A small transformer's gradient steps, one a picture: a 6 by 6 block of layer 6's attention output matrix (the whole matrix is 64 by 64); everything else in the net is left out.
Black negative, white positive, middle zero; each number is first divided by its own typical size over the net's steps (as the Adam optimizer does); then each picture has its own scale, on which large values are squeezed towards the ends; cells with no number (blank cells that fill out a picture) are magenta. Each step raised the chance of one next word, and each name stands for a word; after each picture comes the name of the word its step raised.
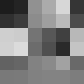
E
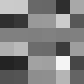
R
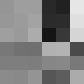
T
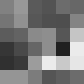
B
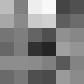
E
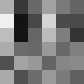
T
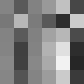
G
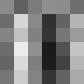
B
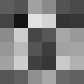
G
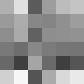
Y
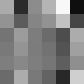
E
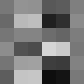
Y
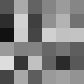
T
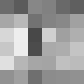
B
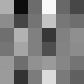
Y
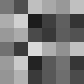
R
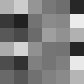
R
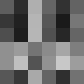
T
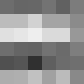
T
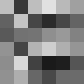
R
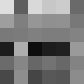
B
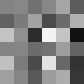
G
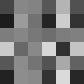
Y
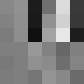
T
